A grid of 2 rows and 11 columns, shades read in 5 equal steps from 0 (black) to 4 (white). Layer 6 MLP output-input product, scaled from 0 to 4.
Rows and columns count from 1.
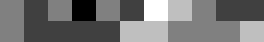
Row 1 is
2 1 2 0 2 1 4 3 2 1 1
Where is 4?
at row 1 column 7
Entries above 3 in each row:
1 0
